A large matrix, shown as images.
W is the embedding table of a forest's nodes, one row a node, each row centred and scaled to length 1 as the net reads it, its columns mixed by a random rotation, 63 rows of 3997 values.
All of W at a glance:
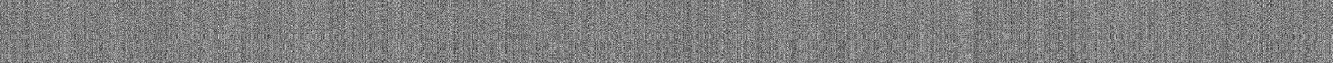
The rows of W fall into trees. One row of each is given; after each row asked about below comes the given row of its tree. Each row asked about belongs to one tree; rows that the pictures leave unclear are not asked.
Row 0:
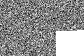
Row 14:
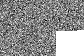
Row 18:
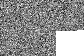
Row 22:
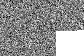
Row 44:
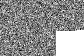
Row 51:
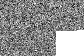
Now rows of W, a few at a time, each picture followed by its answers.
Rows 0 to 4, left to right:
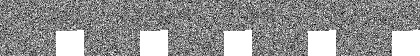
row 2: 18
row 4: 0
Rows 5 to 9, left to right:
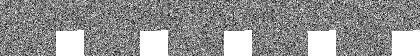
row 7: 44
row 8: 18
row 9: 51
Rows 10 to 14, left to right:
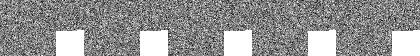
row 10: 0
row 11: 44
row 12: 18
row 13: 18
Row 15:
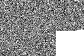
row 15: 18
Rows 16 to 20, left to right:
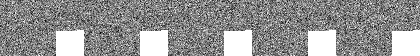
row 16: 0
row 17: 14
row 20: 51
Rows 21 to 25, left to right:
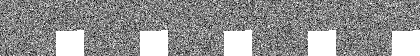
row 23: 18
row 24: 44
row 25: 51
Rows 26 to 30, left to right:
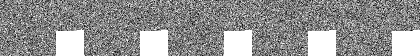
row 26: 51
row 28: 51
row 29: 22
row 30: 18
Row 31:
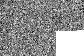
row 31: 14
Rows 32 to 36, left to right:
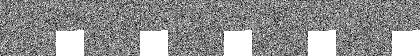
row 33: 22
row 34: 51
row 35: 51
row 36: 51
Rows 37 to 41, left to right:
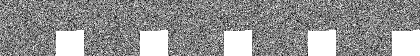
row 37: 51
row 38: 51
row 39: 14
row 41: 18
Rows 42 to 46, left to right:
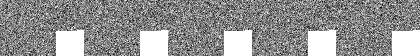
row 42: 0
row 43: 0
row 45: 0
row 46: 44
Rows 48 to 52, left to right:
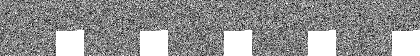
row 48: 0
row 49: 0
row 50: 51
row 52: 14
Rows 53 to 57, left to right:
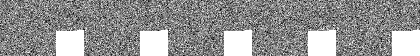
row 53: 0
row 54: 18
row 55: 18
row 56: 0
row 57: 18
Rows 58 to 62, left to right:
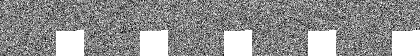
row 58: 18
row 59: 22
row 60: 0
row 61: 0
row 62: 44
